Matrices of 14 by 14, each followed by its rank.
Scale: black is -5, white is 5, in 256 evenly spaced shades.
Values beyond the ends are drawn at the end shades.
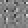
three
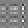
one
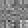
three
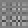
one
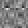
two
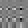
one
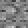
three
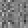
three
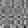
three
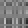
one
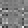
two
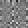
two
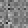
three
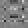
two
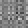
two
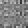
three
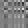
one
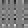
one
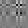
one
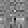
two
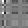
one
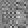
three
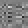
two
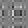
one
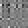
two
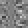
three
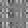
two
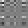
one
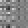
two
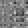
three
